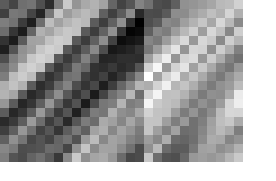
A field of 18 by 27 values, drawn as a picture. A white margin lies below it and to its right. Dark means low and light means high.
A vertical seam about 60% of the way across splits the table, and the right part is higher. Neither half mirrors the other. The grain runs diagonally up to the right. The bottom right is the calmest part. On average the colour sits 50% of the way up the scale.
